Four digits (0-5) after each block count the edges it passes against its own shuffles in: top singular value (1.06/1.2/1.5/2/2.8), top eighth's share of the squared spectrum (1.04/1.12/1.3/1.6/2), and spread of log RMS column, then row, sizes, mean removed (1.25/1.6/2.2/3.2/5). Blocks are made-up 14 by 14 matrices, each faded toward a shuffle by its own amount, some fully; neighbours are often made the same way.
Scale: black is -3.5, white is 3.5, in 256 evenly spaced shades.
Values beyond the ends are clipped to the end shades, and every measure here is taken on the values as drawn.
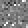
0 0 0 1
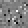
0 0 0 0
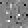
0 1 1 0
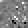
1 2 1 0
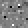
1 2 0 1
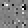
2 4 1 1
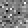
0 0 0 0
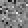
0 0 0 0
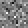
0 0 0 0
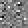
2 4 1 0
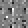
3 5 0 1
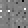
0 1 1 0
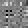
3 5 2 1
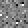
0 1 1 0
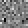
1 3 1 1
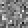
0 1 0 0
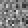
2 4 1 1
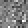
1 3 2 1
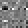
3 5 1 2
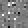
1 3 1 0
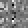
2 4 2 0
